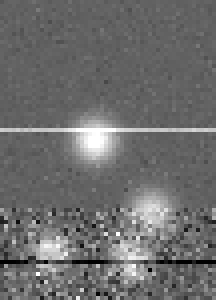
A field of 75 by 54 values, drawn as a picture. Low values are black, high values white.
The halves do not mirror each other. The top part is calmer, up to a seam about 70% of the way down. Most values sit low, with a long tail of high ones. Rows 33 and 66 differ from the rows beside them. There are four bumps.
